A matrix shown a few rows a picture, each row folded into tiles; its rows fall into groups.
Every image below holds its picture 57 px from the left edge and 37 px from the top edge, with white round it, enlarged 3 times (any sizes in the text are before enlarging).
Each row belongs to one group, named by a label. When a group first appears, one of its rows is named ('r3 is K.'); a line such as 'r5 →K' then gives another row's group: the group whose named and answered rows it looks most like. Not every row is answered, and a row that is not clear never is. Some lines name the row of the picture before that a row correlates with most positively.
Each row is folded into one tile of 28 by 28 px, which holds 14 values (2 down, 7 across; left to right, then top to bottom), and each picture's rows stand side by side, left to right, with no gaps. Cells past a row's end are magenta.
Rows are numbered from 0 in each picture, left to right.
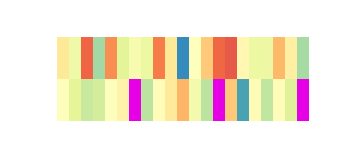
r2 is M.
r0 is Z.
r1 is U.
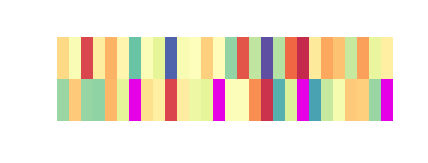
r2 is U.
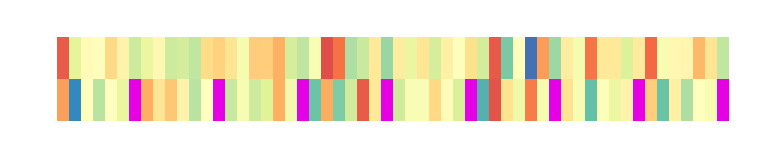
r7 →M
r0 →M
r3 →Z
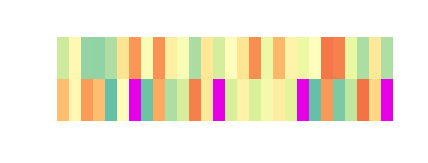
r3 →Z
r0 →U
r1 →Z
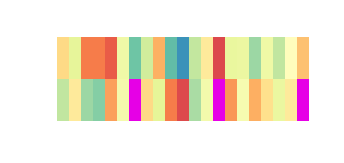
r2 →U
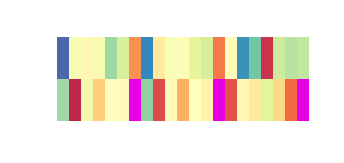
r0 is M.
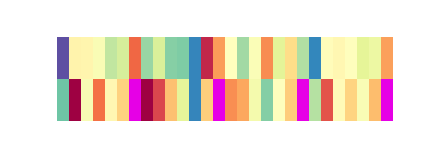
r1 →U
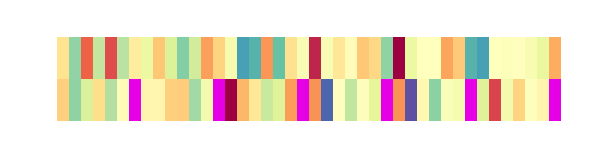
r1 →U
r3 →M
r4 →M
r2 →U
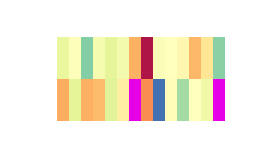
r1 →M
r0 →U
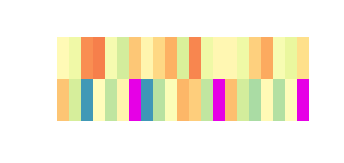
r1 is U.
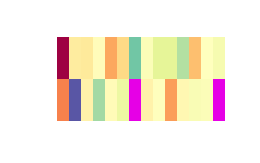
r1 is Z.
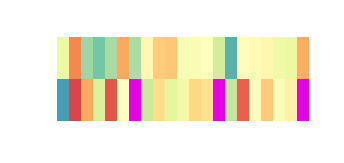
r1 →Z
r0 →Z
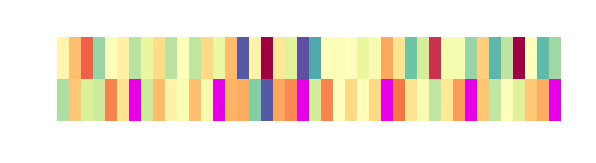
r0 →Z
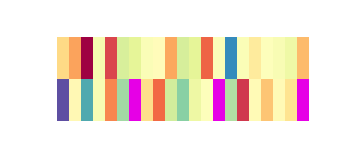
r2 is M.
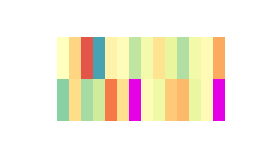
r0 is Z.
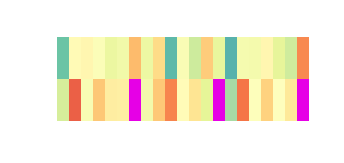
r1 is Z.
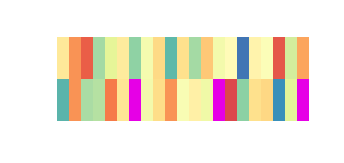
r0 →Z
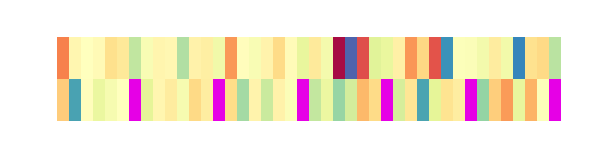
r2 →M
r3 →Z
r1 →Z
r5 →Z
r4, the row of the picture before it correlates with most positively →0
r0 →M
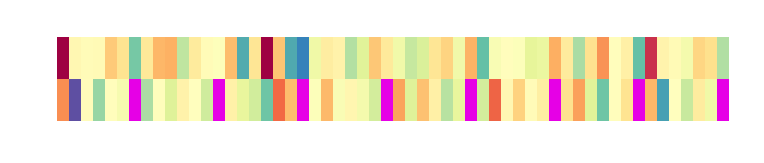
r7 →M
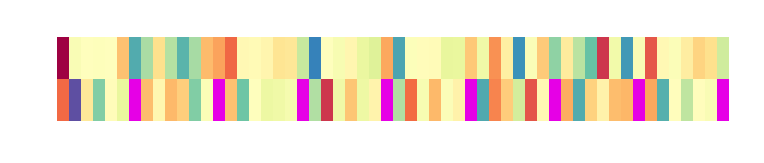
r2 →M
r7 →M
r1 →U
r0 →M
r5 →Z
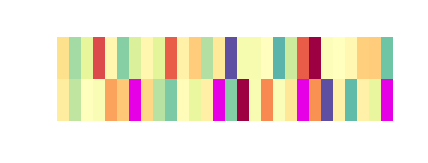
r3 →M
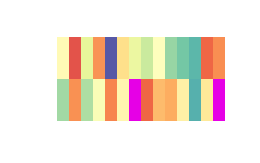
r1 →U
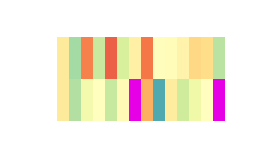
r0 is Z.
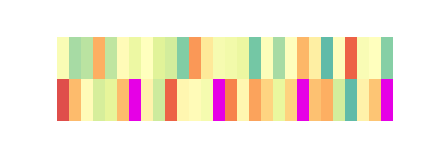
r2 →U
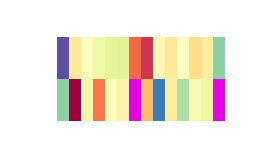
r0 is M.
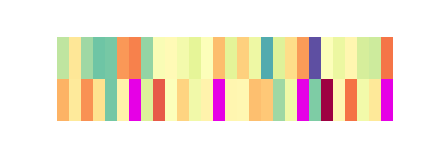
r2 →U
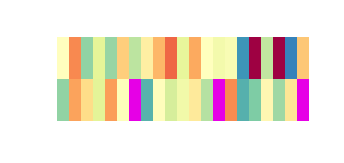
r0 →Z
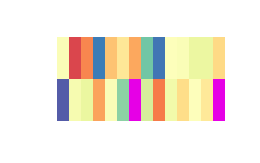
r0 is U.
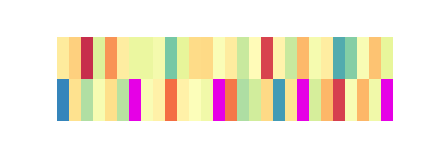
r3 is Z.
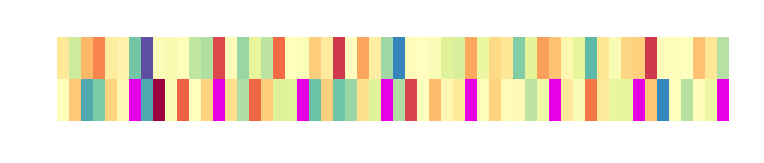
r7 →M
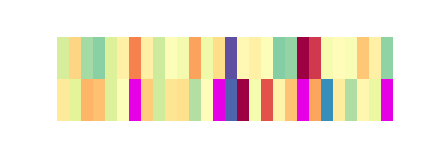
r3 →M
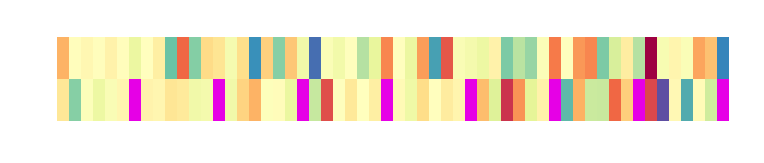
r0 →M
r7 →M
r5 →U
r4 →Z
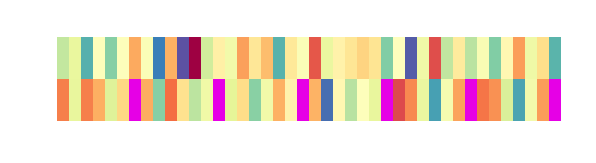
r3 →M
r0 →U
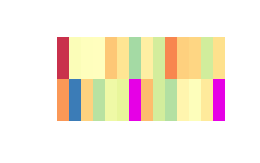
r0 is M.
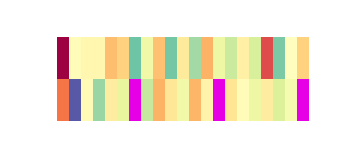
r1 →Z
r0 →M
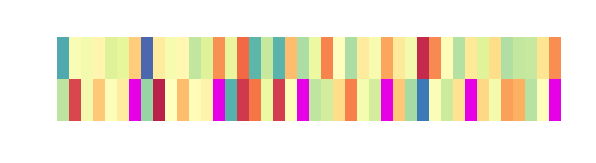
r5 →U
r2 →Z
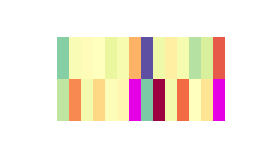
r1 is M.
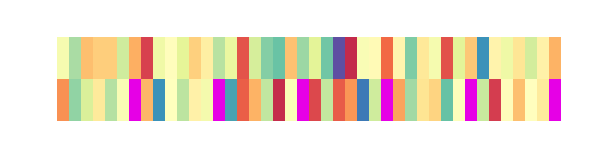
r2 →Z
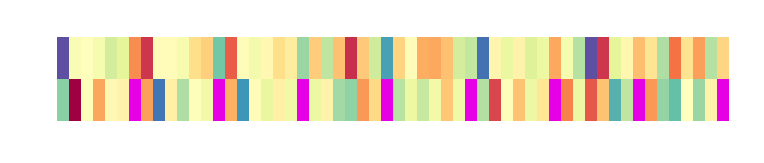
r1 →M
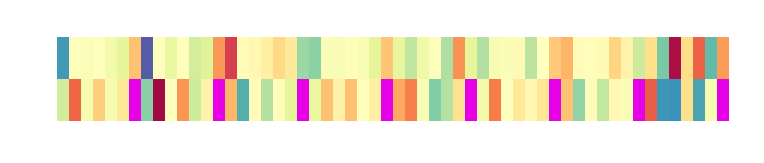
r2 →M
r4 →U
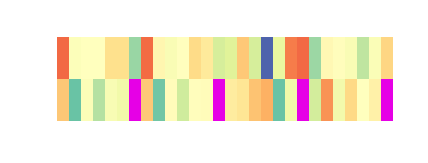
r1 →M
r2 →U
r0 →M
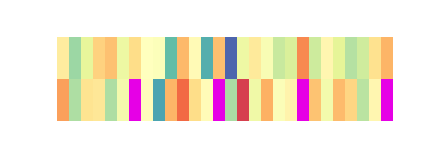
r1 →U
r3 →U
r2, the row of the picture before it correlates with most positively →3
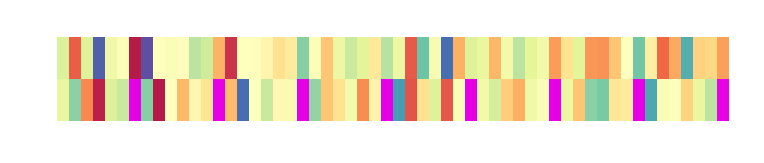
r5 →U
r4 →Z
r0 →U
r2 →M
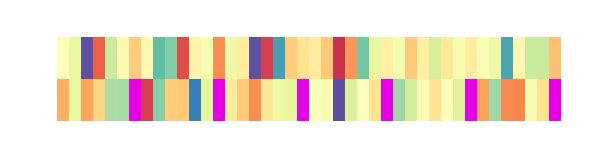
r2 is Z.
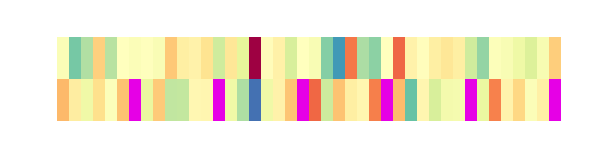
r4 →M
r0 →U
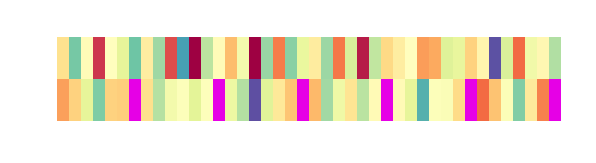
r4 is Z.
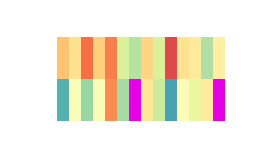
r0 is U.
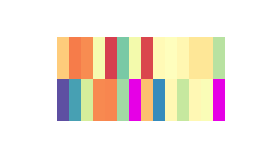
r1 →M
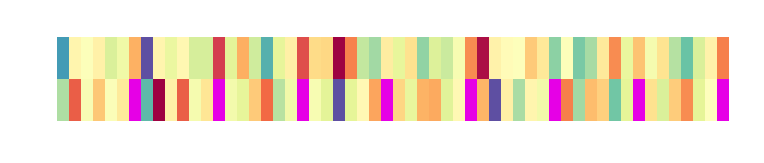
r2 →U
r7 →U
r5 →M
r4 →U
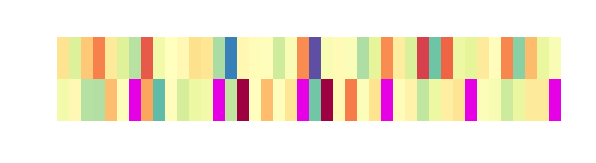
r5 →Z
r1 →M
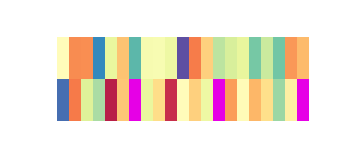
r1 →Z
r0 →Z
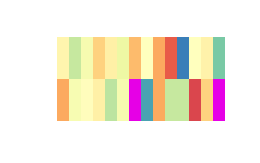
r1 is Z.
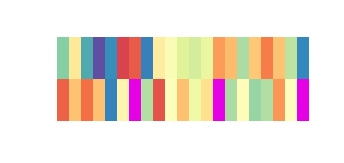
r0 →U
